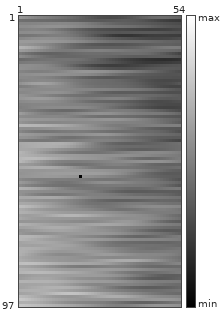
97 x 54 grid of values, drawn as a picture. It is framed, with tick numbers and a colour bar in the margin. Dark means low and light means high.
Streaks run across, left to right. One lone cell stands out, far lower than its neighbours. Neither half mirrors the other. Overall the values sit about 50% of the way up the scale. The histogram is bell-shaped. The field climbs toward the bottom left.
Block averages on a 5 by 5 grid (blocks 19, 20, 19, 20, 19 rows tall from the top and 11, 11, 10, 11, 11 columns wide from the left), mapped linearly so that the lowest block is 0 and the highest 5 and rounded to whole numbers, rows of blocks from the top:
3 2 1 0 0
3 3 2 1 0
4 3 3 2 1
4 4 3 2 2
5 4 4 3 2
